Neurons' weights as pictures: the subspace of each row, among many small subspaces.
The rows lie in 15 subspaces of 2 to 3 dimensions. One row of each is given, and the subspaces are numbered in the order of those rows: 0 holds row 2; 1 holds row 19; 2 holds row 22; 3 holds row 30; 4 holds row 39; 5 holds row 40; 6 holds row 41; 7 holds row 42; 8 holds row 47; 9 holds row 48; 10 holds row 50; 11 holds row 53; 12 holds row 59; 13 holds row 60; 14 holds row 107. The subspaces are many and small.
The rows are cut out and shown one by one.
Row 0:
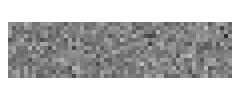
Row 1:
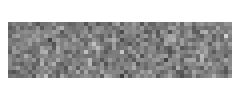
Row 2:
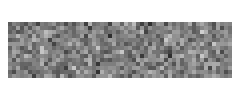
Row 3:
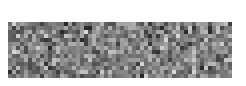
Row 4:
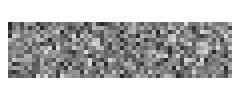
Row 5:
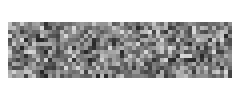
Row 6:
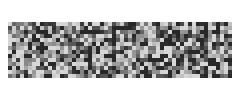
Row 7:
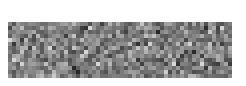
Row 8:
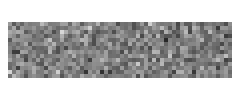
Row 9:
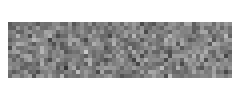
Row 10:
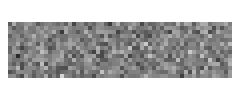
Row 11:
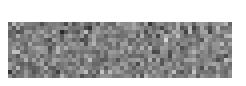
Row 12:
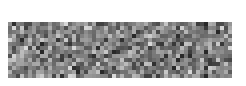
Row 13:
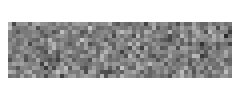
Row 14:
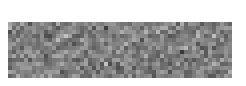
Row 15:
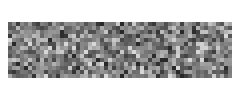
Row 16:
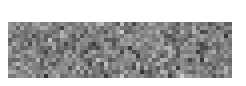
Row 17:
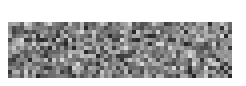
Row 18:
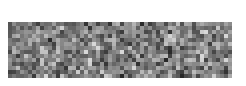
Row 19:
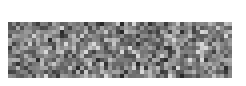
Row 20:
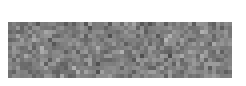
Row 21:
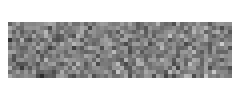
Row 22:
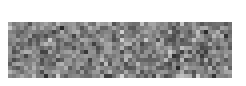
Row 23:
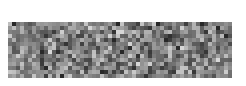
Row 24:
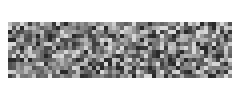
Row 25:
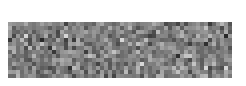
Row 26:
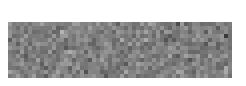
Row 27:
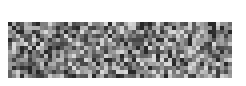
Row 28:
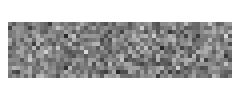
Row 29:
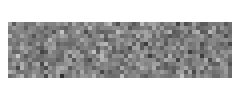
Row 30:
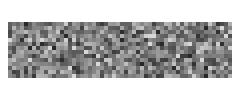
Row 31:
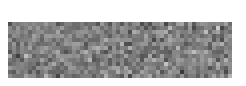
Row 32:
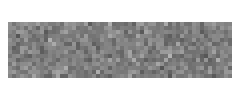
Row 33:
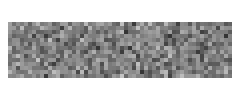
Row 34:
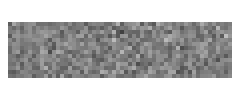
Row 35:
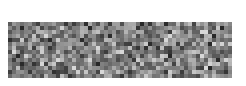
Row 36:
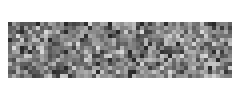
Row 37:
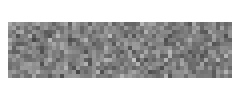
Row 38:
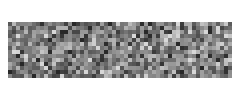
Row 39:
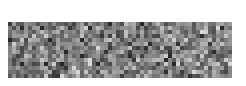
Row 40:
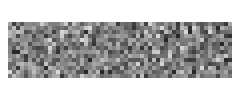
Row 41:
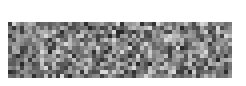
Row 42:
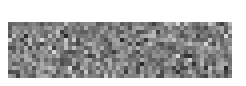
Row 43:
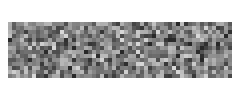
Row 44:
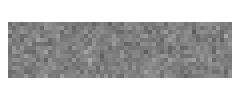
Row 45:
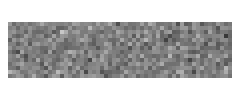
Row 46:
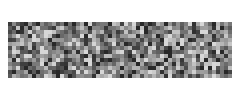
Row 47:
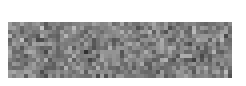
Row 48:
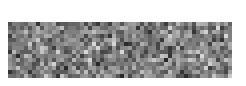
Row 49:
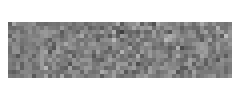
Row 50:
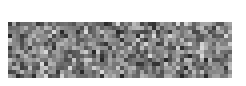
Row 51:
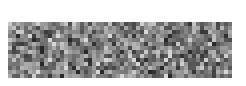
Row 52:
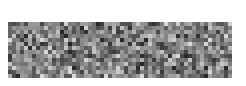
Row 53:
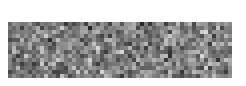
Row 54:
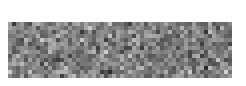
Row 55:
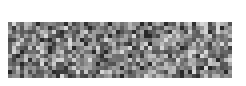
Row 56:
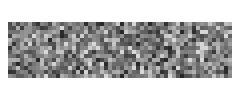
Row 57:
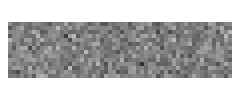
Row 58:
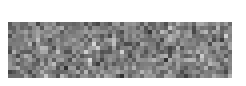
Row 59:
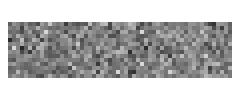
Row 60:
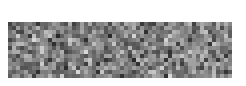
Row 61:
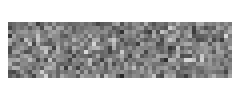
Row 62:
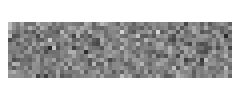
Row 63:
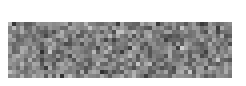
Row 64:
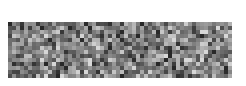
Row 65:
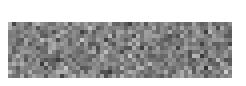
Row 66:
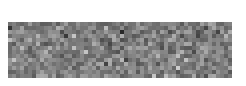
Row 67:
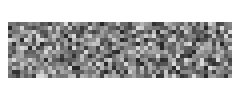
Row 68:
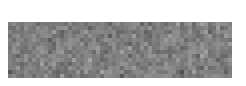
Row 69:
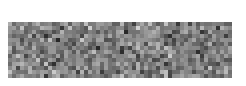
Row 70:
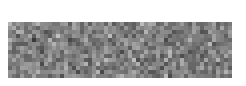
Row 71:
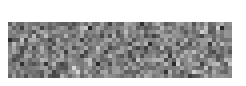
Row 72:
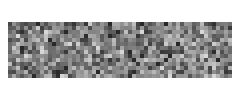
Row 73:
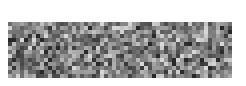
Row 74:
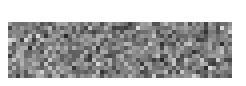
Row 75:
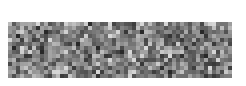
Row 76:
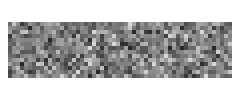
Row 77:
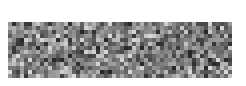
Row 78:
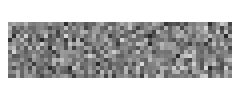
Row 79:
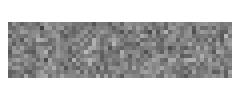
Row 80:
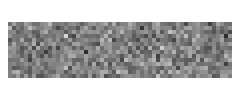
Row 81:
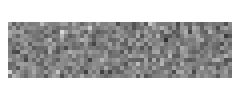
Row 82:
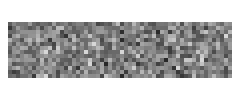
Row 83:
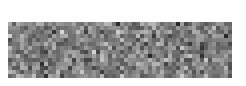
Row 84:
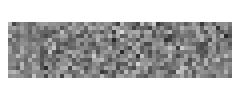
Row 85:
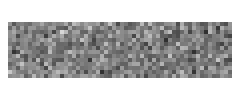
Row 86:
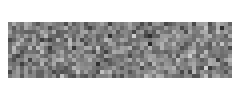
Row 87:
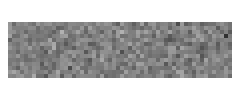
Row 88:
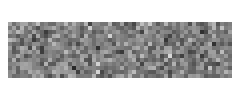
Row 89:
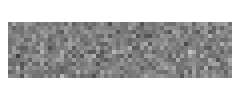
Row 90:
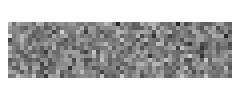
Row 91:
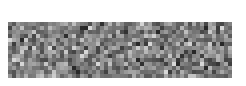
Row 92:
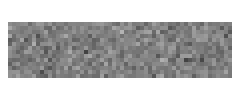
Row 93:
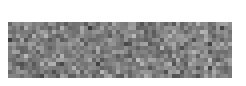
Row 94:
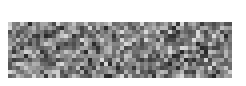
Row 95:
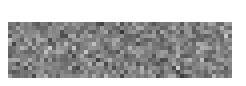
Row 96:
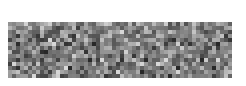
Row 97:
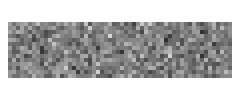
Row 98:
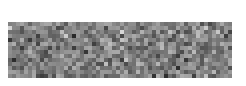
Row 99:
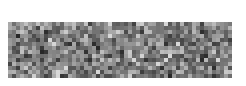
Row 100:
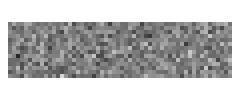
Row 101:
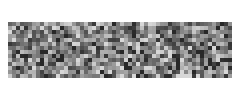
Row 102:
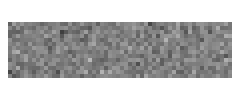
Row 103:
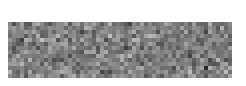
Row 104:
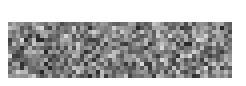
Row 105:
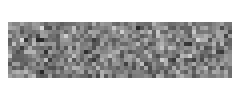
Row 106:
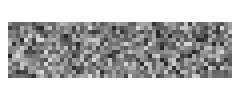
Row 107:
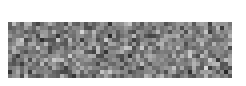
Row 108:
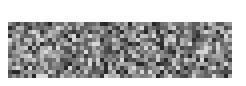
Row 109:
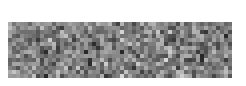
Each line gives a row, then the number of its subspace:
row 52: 5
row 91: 4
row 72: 12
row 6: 9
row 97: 0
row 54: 14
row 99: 12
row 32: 12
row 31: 8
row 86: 3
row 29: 10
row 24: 2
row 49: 6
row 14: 2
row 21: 2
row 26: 7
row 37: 13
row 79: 8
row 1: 11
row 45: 7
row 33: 1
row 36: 12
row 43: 3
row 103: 14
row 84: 6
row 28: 13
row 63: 6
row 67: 11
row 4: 4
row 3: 5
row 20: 0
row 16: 1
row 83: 10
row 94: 2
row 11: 5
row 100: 10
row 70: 13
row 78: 7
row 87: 3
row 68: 3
